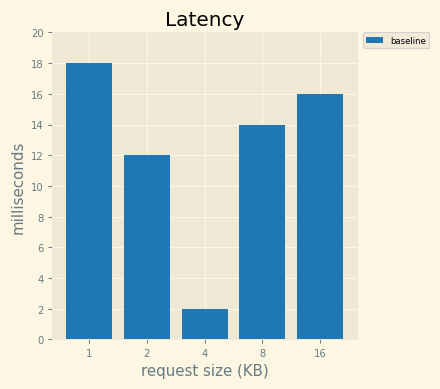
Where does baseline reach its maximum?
1
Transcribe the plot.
Title: Latency
x-axis: request size (KB), ticks 1 2 4 8 16
y-axis: milliseconds, ticks 0 2 4 6 8 10 12 14 16 18 20
Legend: baseline
Values:
baseline: 18 12 2 14 16
